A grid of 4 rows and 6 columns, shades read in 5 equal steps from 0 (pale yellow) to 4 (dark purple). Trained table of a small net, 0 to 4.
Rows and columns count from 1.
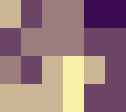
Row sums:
16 15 10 9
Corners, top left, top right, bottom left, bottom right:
1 4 1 3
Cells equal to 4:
2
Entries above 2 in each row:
3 3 2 2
